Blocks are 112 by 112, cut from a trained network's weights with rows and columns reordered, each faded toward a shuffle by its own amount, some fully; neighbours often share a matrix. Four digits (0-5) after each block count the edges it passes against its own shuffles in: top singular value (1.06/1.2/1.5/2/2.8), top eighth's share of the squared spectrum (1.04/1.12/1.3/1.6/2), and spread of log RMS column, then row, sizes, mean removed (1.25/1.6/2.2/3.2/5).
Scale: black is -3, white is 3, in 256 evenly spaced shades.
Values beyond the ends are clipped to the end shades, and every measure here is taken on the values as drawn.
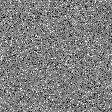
0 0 0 0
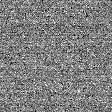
2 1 0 0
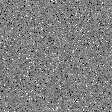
0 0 0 0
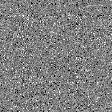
3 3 2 2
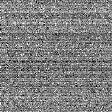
4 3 2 1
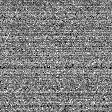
4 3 1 1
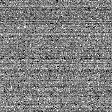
4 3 2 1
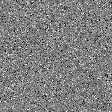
1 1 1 0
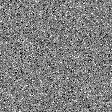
0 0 0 0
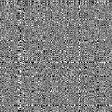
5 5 3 3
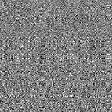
4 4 1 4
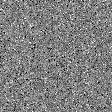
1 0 0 0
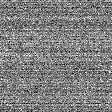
4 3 1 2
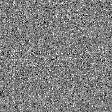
2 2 1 2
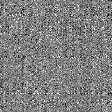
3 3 1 3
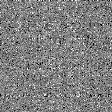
2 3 1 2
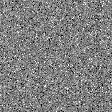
1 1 0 1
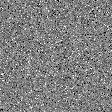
0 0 0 0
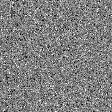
2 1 0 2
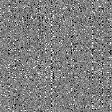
3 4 3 2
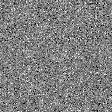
2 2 0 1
